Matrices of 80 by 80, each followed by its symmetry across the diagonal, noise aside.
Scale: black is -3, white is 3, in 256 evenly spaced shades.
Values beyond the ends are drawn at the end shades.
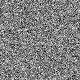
neither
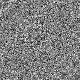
symmetric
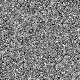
symmetric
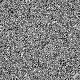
symmetric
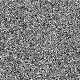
neither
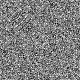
symmetric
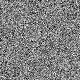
symmetric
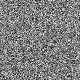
neither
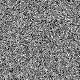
neither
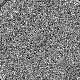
symmetric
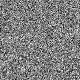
neither
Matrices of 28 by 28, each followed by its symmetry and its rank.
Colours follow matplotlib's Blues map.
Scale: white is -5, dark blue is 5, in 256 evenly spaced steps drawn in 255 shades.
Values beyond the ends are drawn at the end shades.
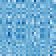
neither, rank three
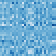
neither, rank three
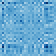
symmetric, rank three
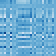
neither, rank two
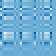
neither, rank one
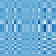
neither, rank one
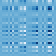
neither, rank one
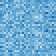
neither, rank five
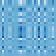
neither, rank one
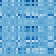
neither, rank two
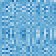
neither, rank three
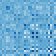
symmetric, rank three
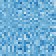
neither, rank five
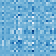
neither, rank three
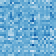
neither, rank five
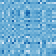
neither, rank three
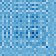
symmetric, rank three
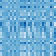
neither, rank two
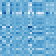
neither, rank two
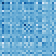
symmetric, rank three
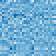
neither, rank five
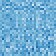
neither, rank five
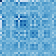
symmetric, rank three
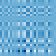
neither, rank one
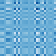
neither, rank one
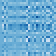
neither, rank two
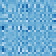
neither, rank three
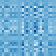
neither, rank two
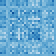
symmetric, rank three
